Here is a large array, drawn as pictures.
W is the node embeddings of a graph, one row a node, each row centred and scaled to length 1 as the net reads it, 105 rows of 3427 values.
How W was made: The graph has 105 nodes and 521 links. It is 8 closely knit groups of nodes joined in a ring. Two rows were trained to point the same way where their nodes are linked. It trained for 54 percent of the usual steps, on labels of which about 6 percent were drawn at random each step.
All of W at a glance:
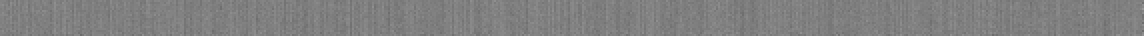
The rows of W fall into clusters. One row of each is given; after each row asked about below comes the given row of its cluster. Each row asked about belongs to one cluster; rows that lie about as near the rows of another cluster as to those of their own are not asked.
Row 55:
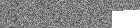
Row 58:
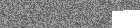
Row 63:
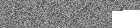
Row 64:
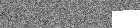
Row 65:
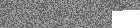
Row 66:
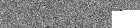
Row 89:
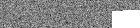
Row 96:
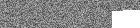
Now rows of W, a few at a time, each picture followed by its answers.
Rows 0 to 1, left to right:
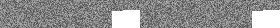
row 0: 66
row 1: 63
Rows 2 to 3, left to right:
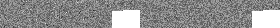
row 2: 58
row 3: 64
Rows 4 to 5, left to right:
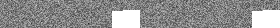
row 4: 63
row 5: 96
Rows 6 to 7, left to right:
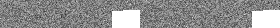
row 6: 64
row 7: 64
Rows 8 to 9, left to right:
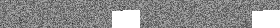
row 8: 89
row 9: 63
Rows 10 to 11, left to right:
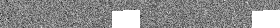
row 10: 58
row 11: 55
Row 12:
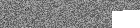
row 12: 63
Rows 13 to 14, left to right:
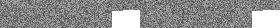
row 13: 64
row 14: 89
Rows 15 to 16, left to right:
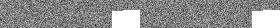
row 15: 66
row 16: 96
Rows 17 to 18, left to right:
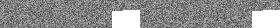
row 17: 63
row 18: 65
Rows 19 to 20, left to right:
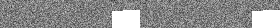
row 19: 63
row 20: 64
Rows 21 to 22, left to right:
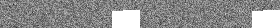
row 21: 55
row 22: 89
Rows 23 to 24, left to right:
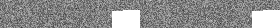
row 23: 89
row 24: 89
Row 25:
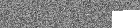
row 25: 65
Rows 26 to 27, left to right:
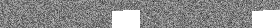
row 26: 58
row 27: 55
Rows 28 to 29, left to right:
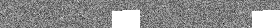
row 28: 66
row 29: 89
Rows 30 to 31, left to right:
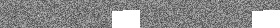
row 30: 63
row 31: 64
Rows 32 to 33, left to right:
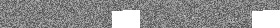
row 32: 96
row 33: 63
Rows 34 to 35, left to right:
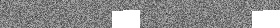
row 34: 64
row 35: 55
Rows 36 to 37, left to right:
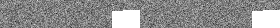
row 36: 63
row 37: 63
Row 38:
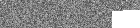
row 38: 65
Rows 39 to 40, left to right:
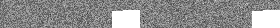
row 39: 89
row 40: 66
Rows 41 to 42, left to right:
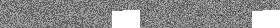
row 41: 66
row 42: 65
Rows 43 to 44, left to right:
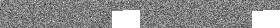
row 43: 58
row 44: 63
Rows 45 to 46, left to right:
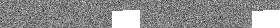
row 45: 96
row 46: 66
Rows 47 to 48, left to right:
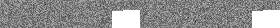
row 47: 58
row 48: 89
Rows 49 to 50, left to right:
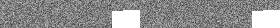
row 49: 63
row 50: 66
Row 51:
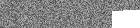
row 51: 55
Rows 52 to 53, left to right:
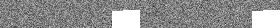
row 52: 55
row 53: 96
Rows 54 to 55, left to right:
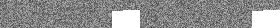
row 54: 89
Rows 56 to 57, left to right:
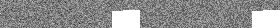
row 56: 64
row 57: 96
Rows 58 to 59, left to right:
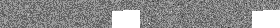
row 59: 55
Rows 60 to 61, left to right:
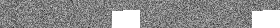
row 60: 55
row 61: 96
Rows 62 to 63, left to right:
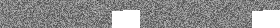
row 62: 58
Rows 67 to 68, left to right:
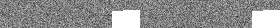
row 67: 58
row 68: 58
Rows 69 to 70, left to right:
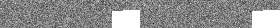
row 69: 65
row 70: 58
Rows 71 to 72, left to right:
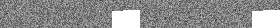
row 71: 89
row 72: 64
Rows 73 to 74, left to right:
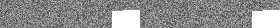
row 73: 65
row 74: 65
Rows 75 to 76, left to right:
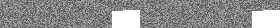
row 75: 58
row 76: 96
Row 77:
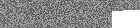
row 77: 66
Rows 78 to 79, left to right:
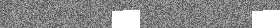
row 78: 65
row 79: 63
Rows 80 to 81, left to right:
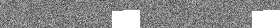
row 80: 66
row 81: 89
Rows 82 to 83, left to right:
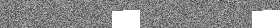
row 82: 63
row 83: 96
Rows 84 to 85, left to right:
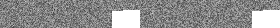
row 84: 55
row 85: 65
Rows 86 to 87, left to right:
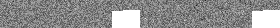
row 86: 64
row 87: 58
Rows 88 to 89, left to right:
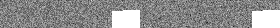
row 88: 66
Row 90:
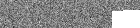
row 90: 58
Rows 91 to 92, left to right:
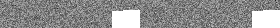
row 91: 64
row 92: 64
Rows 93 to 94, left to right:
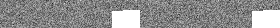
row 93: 96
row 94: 64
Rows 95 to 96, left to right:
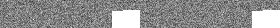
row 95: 89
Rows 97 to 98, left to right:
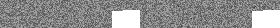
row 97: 96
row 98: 89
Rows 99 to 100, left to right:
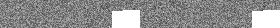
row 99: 96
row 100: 89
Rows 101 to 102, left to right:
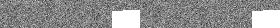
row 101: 63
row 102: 64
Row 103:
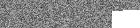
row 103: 65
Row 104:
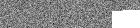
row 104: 65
